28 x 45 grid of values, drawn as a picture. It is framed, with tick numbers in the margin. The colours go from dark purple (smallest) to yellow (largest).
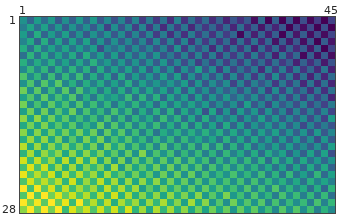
A checkerboard runs through the table. The field climbs toward the bottom left. The ninth with the highest average is the bottom left. Overall the values sit about 50% of the way up the scale. The ninth with the lowest average is the top right.
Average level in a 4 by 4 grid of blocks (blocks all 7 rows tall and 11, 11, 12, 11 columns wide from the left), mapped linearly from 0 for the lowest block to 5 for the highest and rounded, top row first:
2110 / 3221 / 4332 / 5443
